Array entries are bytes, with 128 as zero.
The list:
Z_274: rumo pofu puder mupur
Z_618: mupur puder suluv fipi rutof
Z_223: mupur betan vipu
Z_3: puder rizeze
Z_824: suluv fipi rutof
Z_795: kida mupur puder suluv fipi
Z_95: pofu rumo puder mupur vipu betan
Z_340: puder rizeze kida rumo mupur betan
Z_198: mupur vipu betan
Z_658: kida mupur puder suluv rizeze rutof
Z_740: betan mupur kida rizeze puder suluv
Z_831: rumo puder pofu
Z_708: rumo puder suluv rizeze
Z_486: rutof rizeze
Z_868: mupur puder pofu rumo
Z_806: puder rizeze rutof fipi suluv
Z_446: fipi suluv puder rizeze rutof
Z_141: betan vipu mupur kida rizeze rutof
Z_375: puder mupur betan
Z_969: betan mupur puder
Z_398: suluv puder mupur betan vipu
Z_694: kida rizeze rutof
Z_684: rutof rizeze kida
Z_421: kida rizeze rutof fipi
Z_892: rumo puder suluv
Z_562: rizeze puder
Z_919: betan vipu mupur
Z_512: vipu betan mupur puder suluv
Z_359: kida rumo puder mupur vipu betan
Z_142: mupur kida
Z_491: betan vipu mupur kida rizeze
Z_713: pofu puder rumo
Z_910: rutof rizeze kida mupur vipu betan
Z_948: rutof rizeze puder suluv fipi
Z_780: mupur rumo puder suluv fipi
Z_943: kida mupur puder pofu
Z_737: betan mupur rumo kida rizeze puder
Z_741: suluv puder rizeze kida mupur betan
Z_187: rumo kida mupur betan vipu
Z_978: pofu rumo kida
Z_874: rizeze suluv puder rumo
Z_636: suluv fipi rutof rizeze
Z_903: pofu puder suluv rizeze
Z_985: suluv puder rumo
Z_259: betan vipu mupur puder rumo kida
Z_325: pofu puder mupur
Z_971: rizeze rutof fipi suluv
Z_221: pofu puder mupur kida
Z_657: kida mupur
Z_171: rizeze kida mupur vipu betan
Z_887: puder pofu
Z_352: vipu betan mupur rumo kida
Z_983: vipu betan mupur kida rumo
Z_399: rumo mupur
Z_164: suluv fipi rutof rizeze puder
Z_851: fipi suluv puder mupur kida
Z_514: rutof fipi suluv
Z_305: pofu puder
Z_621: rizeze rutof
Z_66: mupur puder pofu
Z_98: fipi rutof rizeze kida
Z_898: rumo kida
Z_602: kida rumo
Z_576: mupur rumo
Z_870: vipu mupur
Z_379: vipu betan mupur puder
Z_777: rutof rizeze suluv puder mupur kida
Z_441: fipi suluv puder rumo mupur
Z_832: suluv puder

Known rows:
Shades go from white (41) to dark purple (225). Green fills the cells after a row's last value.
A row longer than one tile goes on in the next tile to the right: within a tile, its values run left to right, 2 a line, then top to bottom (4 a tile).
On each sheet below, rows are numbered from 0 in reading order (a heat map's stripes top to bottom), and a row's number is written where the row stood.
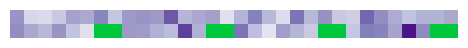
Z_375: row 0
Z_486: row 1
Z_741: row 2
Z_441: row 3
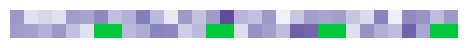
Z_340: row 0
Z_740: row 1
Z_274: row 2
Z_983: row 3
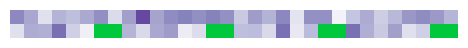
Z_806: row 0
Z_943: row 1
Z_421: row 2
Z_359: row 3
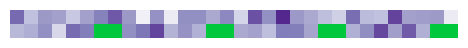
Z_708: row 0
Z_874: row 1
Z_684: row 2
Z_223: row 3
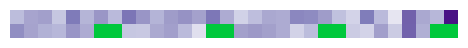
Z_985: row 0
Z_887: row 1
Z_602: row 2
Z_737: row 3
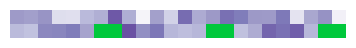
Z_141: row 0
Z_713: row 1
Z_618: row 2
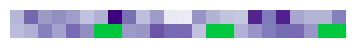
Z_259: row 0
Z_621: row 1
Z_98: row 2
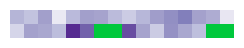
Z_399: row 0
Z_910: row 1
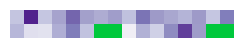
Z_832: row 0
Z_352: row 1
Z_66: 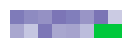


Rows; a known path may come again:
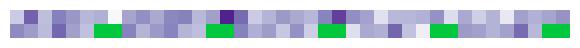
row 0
Z_514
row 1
Z_221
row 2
Z_903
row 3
Z_806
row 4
Z_325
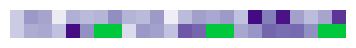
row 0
Z_919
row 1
Z_274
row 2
Z_851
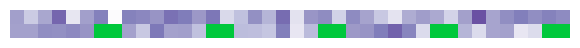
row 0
Z_780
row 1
Z_66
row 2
Z_795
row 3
Z_971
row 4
Z_943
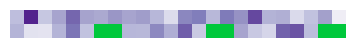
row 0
Z_832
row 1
Z_562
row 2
Z_824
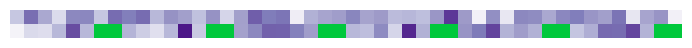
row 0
Z_379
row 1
Z_636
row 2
Z_446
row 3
Z_491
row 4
Z_874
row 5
Z_618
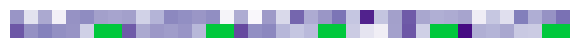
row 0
Z_171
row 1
Z_198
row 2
Z_713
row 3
Z_164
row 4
Z_95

